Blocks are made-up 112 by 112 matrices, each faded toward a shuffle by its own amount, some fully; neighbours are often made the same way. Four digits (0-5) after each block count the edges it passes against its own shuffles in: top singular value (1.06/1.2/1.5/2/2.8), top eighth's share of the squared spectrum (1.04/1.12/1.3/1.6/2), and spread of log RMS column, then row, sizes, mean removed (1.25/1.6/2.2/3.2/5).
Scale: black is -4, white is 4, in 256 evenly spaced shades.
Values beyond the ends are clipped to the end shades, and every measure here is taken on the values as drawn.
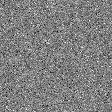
0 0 0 0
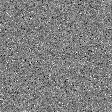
0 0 0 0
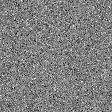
0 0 0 0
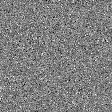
0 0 0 0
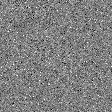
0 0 0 0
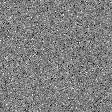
0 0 0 0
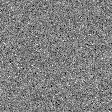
0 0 0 0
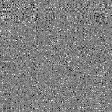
4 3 2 2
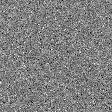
1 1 0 0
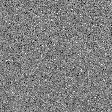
2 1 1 0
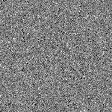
3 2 1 1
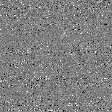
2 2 0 3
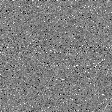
1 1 0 2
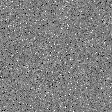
0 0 0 0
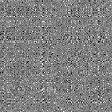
5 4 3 3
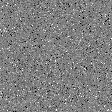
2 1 0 0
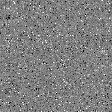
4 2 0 1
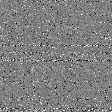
2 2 0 3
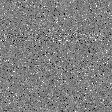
1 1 0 1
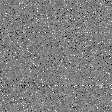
2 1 0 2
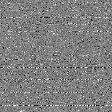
3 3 0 3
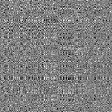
5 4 3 3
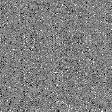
4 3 2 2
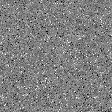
3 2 0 0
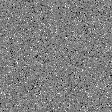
2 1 0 0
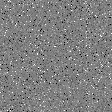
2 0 0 0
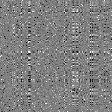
5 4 3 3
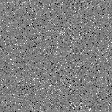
4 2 1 1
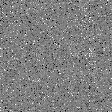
3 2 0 0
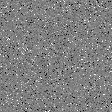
3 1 0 0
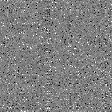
4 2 1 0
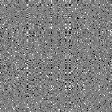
5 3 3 2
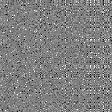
5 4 3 2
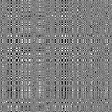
5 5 4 4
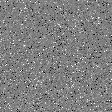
2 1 0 0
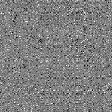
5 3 2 2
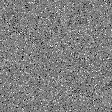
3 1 0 0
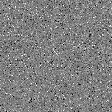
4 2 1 0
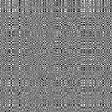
5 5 4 4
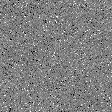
2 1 0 0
